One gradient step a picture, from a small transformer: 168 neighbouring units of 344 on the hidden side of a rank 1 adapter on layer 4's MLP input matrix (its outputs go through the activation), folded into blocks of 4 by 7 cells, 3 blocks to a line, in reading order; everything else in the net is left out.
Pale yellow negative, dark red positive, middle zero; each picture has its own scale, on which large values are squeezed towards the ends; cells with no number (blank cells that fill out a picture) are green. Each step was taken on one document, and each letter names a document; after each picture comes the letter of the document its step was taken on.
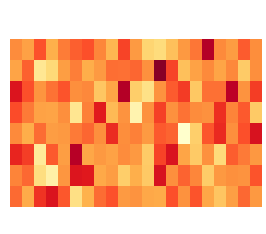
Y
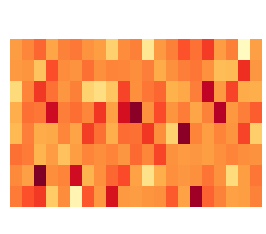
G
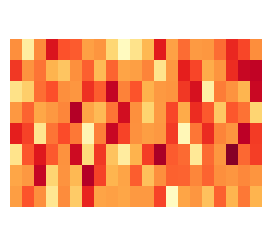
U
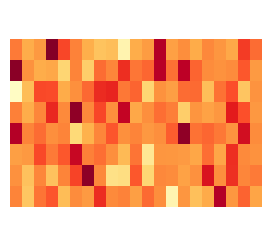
U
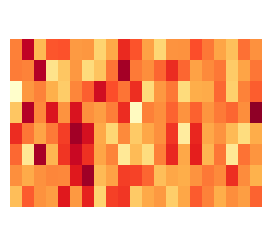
U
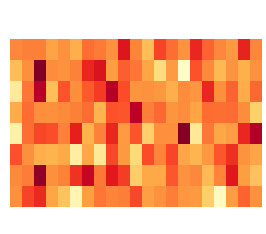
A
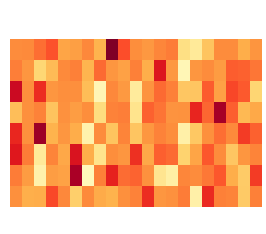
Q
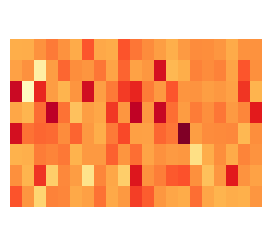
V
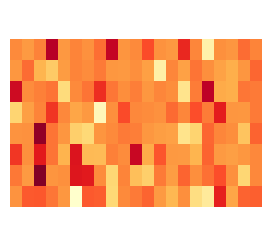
Q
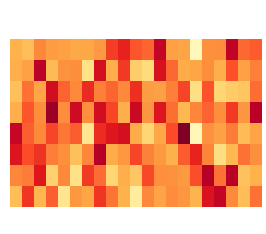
V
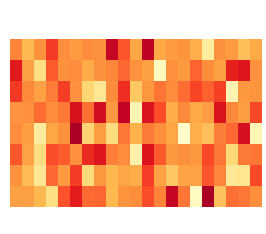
G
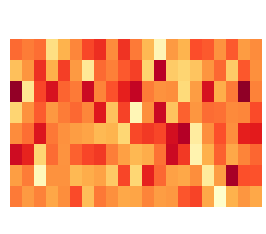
V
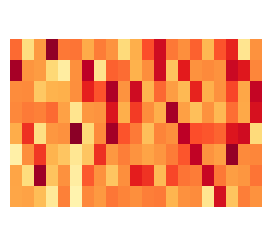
U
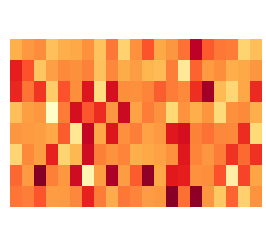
G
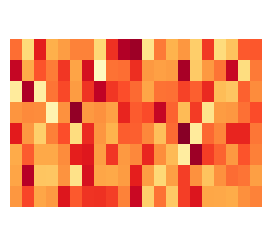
U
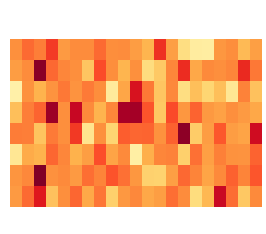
A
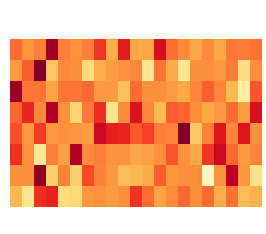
V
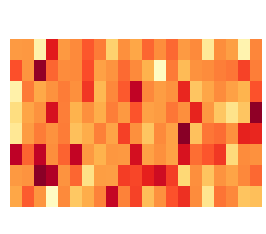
Y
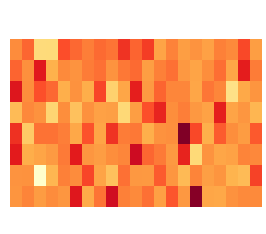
Y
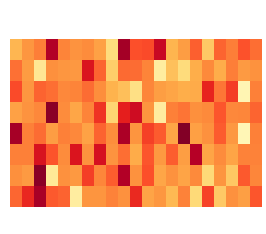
V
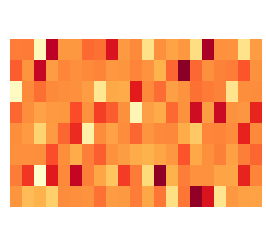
Q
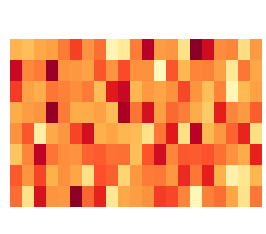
G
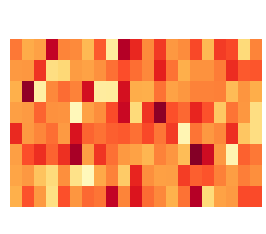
U
